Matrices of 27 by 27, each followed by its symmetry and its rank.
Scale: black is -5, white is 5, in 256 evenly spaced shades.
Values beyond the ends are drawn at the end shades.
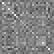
symmetric, rank five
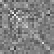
symmetric, rank five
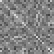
symmetric, rank five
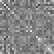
symmetric, rank five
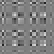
symmetric, rank one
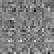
neither, rank five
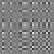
symmetric, rank one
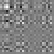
symmetric, rank two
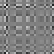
symmetric, rank one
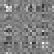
symmetric, rank three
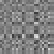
symmetric, rank two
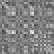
symmetric, rank three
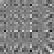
symmetric, rank three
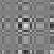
symmetric, rank one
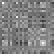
symmetric, rank three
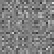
neither, rank five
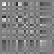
symmetric, rank two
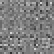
neither, rank five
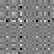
symmetric, rank two
